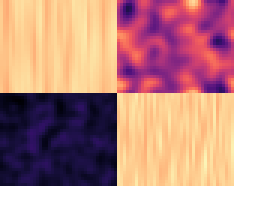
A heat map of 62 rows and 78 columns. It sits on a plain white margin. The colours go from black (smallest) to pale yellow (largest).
It is made of 2 by 2 panels. Panel 1,1: very high, streaked downward, faint in contrast. Panel 1,2: middling, blotchy, strong in contrast. Panel 2,1: very low, blotchy, faint in contrast. Panel 2,2: very high, streaked downward, faint in contrast.
